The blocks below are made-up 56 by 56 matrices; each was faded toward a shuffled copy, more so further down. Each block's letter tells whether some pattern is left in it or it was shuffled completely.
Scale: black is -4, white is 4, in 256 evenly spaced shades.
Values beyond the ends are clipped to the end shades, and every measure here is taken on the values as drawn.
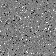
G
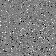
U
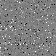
U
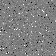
G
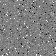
G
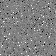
G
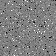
U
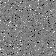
G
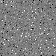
U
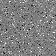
G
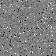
U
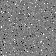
G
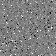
U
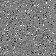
U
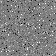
G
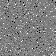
U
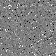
U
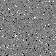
U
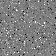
G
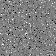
U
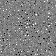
U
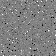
U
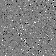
G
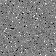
G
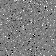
U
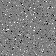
G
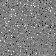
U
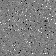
U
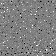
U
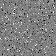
G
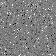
G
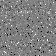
U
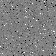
G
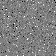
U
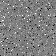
U
